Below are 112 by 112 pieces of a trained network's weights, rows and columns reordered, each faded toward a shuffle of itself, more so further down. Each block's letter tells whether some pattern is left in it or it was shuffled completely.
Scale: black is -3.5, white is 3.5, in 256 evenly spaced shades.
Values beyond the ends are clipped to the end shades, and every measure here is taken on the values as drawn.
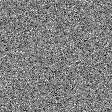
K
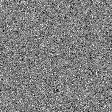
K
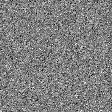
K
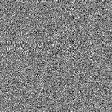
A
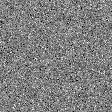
K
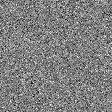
K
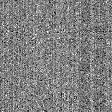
A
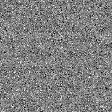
A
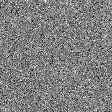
K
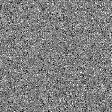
A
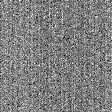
A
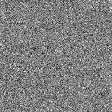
A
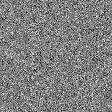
A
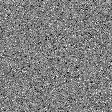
K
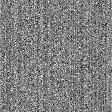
A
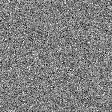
K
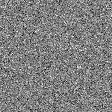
K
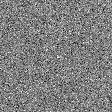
K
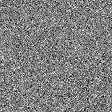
A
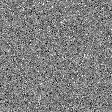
K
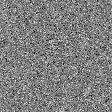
K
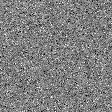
K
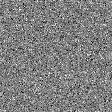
A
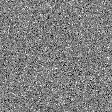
A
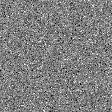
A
